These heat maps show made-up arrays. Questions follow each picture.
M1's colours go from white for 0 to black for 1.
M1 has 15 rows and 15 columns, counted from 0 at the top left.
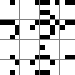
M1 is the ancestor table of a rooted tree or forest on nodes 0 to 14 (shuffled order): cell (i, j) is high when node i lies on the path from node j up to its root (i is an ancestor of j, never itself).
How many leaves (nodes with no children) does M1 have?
4
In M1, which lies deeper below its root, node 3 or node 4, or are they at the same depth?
node 3
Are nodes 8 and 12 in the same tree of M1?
no
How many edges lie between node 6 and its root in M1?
2
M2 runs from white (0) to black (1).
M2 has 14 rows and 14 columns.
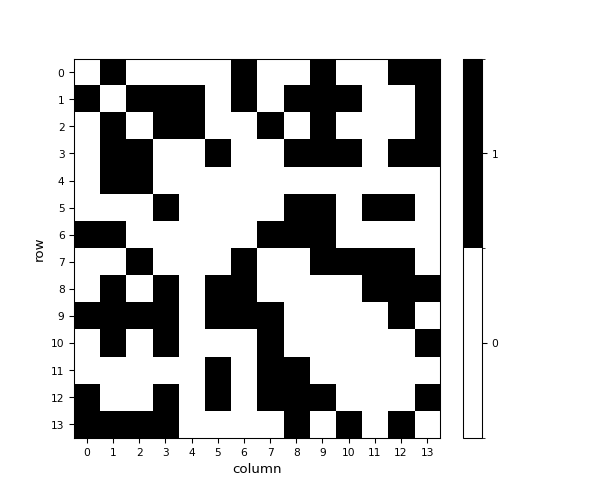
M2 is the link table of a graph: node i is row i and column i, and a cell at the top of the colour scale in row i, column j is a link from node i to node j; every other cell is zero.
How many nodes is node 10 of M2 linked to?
4
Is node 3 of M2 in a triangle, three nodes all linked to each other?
yes
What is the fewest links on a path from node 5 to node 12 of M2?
1
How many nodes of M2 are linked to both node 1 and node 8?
3
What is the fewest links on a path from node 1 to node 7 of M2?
2
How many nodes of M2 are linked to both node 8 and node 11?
1
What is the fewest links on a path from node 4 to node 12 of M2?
3
